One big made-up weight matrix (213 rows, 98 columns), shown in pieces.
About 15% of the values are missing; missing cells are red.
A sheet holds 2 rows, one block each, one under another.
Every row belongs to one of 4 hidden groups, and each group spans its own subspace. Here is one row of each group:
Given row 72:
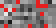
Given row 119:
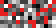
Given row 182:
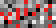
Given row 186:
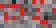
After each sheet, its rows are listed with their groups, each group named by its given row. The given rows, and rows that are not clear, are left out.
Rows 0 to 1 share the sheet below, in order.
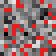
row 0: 119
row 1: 186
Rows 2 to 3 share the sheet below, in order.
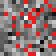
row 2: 186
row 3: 182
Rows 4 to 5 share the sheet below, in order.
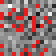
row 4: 182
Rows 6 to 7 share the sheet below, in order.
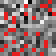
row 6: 186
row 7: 186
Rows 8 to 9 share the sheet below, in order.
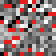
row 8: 119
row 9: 182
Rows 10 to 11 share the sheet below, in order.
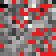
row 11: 182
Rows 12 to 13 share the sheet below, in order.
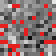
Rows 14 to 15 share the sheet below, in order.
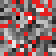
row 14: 119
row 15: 186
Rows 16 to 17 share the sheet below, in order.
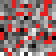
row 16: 186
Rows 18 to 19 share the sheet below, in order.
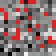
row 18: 182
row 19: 119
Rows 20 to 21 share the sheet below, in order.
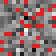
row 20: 186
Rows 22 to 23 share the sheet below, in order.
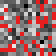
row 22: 119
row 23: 182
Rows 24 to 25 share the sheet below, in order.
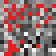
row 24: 182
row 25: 186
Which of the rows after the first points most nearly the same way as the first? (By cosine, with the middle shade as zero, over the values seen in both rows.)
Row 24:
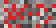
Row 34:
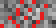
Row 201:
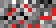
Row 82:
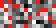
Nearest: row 82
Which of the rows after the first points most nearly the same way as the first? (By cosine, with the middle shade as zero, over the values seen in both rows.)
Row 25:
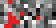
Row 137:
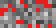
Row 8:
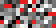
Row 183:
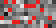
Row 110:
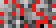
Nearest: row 137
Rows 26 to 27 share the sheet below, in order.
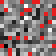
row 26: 186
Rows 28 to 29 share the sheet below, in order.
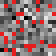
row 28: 186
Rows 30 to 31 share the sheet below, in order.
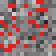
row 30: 182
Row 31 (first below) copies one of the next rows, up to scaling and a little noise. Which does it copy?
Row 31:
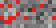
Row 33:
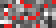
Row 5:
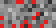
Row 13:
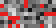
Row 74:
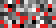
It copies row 13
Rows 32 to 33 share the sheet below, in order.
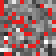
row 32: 119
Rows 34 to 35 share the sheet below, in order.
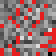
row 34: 186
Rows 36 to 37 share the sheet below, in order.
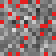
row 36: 186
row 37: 186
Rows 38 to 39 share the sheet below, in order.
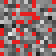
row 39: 182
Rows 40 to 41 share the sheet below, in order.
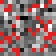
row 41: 186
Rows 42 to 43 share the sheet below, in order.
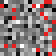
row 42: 119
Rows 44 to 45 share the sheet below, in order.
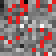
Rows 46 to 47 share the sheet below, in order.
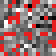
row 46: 182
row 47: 186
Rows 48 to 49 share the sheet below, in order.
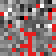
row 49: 119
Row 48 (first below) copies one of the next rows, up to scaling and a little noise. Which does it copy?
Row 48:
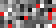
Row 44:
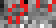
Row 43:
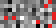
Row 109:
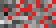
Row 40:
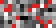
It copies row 40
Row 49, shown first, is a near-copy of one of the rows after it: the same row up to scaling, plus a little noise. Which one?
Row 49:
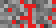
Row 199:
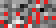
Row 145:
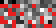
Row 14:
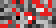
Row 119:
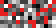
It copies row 119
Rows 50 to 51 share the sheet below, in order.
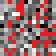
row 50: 182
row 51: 186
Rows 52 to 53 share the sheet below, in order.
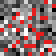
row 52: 182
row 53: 186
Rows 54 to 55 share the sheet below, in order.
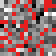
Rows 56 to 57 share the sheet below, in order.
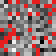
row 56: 119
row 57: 182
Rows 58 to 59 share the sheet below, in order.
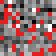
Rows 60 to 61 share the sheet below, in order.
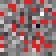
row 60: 182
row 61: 186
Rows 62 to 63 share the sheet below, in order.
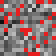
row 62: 119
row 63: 119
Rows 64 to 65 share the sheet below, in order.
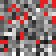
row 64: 186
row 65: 72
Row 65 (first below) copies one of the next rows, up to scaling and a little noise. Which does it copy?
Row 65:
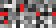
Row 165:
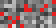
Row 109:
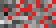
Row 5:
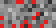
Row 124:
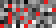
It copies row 165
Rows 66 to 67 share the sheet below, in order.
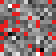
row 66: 182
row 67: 182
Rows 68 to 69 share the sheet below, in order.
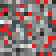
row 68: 72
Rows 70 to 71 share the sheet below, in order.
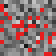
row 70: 119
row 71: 186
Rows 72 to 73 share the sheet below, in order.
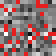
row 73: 119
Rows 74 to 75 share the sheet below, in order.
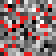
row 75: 186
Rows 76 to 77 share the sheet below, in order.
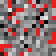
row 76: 182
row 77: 186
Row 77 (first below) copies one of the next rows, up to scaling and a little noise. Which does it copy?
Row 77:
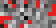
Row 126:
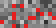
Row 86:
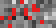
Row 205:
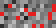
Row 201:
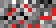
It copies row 205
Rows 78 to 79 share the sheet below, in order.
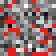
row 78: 119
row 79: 119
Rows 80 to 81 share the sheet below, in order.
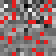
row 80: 119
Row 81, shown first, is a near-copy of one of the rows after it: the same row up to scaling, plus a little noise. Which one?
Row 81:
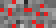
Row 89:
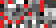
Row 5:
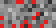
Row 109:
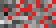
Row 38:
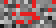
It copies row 89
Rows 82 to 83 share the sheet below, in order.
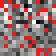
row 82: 119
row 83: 186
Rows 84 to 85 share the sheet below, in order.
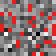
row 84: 72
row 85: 119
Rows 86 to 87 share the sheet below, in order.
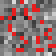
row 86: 186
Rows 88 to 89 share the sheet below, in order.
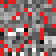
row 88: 119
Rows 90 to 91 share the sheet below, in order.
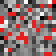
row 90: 182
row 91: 119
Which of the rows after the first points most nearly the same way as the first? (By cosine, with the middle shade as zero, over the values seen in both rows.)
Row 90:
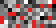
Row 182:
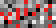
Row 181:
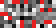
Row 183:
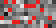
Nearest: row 183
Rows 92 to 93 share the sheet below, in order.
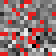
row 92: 186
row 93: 186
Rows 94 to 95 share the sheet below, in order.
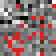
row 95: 182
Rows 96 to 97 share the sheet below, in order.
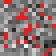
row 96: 119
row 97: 186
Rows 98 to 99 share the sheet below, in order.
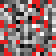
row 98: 119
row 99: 72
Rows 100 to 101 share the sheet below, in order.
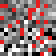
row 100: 186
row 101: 119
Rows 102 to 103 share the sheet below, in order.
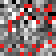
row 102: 186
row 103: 186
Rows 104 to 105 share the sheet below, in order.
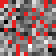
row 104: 182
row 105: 119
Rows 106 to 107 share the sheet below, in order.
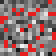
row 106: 119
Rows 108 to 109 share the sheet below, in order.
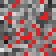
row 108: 182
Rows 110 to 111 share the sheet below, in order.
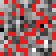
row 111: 119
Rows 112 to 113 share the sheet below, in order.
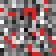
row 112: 182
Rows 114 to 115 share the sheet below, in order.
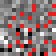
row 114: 182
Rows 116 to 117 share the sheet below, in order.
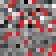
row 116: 182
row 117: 119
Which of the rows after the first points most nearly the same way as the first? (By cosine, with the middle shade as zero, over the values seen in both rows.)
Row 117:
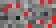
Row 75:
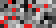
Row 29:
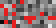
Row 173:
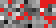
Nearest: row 29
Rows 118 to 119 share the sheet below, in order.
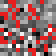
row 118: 186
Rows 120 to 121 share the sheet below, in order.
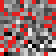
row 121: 182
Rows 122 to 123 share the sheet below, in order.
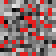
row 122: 182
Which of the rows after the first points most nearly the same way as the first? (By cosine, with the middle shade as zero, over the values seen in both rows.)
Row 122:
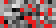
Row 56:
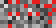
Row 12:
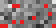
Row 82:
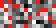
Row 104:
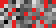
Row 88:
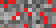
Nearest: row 104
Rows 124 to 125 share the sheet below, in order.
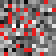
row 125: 182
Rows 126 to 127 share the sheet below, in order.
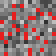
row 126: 186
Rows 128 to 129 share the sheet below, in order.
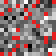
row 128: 186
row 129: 119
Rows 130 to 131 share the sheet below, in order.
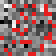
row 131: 186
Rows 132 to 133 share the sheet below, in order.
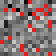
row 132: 182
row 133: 182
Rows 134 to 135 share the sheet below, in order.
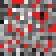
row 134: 182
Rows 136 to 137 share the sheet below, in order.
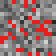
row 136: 186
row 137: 119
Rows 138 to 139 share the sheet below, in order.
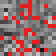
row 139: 182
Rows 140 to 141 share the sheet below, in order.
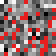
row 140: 119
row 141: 119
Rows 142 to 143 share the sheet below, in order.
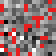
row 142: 182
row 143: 186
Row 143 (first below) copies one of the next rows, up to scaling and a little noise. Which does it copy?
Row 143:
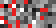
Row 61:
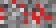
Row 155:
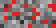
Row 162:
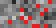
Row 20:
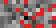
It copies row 61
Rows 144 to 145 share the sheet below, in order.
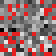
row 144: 182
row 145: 119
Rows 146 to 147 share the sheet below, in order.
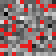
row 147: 182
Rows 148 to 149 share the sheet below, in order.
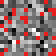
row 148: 182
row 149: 182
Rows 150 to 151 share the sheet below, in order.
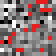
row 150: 72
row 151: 72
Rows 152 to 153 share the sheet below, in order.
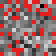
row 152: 186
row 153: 186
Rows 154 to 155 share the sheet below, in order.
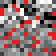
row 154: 186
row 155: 186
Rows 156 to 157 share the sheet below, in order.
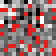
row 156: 182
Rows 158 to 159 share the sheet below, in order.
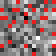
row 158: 186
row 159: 186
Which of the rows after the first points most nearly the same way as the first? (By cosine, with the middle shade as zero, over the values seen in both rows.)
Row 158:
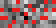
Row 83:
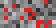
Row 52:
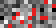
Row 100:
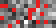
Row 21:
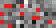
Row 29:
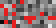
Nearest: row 100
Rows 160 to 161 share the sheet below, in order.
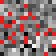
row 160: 72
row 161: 186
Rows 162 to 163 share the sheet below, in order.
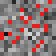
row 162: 186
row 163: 119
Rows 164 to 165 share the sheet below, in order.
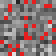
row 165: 72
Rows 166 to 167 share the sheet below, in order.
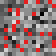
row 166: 182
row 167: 182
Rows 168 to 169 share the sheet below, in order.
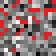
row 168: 119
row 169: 182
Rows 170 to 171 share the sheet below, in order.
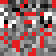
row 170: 119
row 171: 186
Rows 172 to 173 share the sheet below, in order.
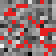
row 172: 182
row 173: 182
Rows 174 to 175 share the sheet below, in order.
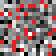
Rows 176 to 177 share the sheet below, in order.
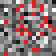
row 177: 119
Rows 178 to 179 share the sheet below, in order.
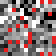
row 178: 186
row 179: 119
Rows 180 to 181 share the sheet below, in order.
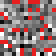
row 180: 72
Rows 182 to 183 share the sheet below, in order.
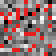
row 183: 72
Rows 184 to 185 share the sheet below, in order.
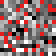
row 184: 186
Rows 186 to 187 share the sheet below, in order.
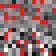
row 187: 119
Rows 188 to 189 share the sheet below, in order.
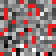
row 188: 182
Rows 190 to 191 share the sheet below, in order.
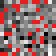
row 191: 72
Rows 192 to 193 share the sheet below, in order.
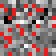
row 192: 119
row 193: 186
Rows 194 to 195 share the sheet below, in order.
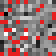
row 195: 186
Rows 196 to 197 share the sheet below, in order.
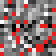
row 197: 186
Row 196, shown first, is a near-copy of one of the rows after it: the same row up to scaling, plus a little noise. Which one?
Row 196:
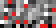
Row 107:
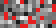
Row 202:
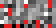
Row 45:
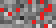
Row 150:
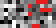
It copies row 202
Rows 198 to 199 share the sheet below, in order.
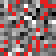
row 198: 186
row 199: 119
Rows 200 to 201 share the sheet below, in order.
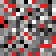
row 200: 182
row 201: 186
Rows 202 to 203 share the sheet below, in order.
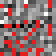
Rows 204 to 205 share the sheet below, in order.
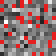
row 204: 182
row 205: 186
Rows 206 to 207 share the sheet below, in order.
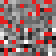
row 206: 119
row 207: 72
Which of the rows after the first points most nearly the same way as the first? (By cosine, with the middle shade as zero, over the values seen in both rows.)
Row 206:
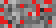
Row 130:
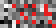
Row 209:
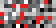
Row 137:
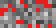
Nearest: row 209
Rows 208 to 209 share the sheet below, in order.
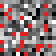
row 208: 186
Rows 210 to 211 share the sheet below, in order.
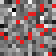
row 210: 182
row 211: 119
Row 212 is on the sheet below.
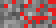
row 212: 182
